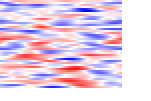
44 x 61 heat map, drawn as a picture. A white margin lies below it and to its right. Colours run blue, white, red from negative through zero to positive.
On average the colour sits 50% of the way up the scale. Streaks run across, left to right. Neither half mirrors the other. The ninth with the highest average is the bottom middle.
